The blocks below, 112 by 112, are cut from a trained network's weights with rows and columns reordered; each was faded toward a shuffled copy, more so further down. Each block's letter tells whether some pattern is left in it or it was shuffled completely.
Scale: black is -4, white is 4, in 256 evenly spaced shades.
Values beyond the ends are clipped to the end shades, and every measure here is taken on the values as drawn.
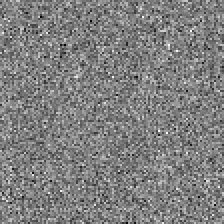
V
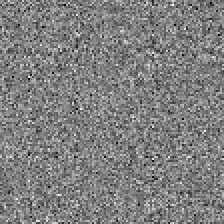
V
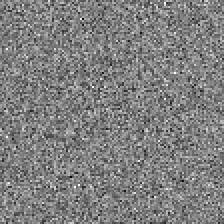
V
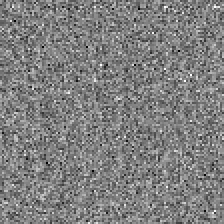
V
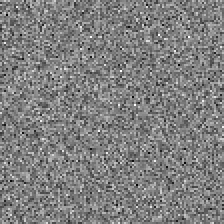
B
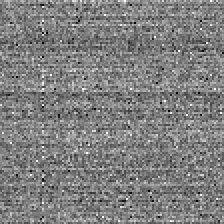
V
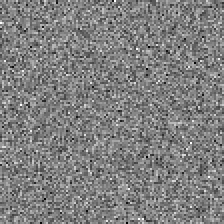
B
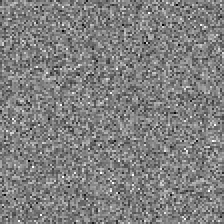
B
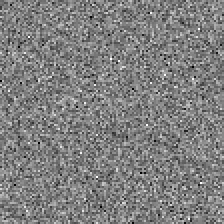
B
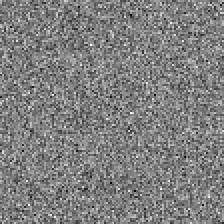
V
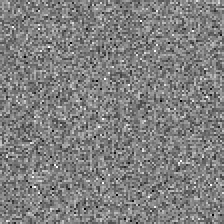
B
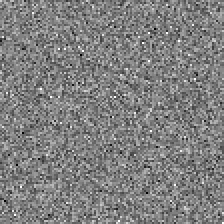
B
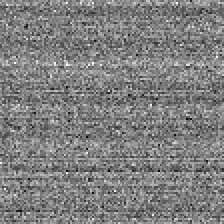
V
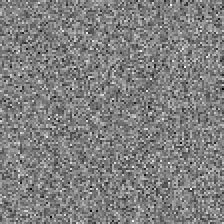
V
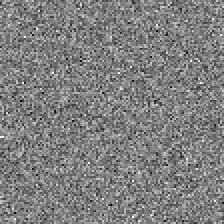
B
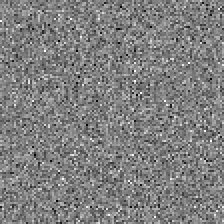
V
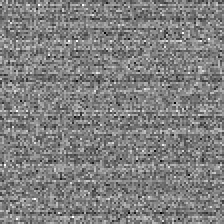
V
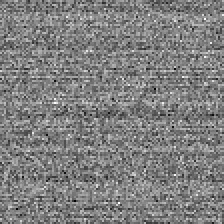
V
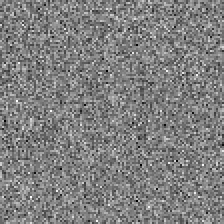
V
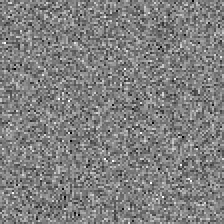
B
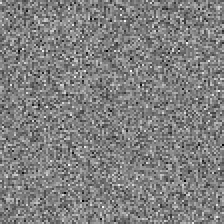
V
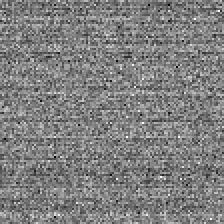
V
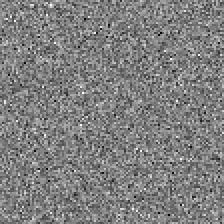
B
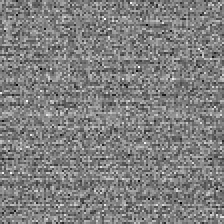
V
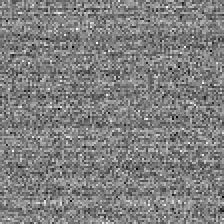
V
